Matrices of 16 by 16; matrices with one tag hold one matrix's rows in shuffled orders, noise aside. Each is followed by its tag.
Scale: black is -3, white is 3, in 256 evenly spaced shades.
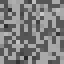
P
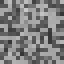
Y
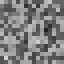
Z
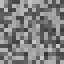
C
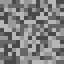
Y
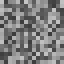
P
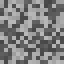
Z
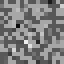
Z
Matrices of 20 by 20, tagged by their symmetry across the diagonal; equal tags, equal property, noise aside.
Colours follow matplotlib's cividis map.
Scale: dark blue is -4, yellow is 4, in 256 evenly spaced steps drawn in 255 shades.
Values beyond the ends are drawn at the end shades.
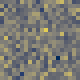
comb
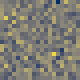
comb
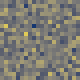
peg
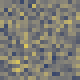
comb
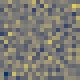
peg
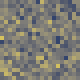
peg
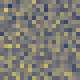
peg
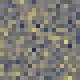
comb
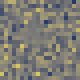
peg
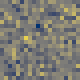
peg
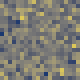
peg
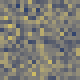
peg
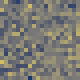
comb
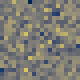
comb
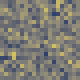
peg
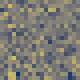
comb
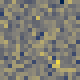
comb
